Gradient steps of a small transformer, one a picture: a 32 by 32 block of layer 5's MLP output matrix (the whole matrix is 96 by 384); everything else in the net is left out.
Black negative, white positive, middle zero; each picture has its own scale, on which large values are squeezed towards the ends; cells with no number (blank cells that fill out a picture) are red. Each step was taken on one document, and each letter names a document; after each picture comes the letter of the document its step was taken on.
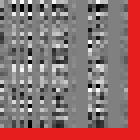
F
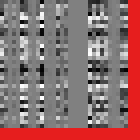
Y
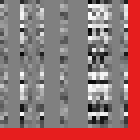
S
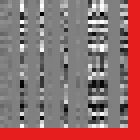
S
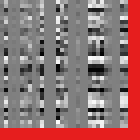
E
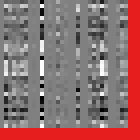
Y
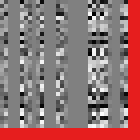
E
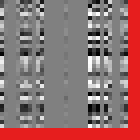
S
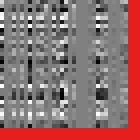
F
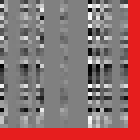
S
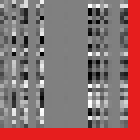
Y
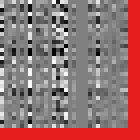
F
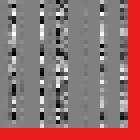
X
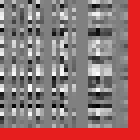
F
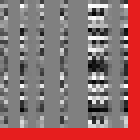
S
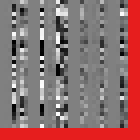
X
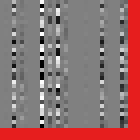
X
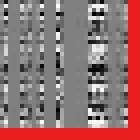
E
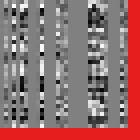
Y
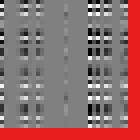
S
